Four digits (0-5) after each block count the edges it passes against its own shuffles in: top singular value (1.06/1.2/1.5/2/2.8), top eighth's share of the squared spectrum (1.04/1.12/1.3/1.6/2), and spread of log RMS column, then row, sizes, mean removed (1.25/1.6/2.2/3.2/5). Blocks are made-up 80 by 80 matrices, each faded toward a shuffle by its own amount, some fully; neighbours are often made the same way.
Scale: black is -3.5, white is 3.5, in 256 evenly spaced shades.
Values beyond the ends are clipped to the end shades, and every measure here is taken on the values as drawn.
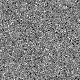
0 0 0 0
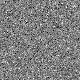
0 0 0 0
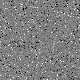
0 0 0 0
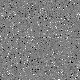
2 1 0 0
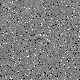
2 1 0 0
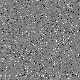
2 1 0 0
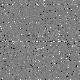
3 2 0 1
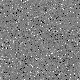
2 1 0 0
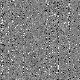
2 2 3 0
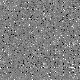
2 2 1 1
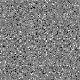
4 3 1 1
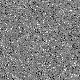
2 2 0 0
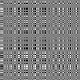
5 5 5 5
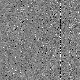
3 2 2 0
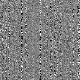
2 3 4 0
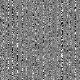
2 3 4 0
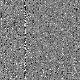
2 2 3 0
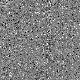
1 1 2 0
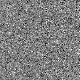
0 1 2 0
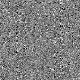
1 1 2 0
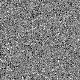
0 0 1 0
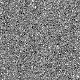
0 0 2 0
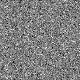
0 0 1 0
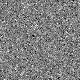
0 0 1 0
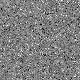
2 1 0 0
